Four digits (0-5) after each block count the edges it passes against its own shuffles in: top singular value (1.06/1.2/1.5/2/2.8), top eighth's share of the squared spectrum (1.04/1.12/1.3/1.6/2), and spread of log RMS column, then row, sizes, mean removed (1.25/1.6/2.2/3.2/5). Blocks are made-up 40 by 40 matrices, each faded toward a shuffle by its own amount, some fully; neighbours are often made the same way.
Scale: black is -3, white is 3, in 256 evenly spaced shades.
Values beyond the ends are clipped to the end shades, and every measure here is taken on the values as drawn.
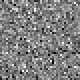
1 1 0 0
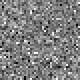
0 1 0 1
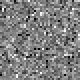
0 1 0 0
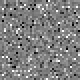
0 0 0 0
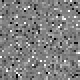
1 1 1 0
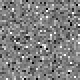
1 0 0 0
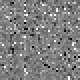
2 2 1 0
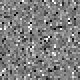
1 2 1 0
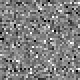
0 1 0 1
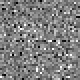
1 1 0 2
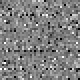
1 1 0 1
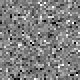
0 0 1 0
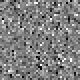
0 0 0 1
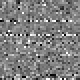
2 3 0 3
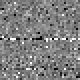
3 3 0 2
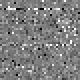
2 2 0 1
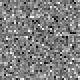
0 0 0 0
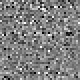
1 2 0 2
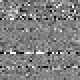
2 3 0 3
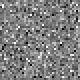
0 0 0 1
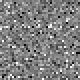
1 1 0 1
